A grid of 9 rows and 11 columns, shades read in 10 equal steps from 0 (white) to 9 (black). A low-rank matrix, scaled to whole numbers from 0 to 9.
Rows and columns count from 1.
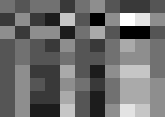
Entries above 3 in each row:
11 8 10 10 11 8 9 8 8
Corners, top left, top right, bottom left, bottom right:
5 6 6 4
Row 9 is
6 4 8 8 2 6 8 4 1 2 4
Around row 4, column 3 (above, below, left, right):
4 6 5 7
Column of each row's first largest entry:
5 7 9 4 1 7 4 7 3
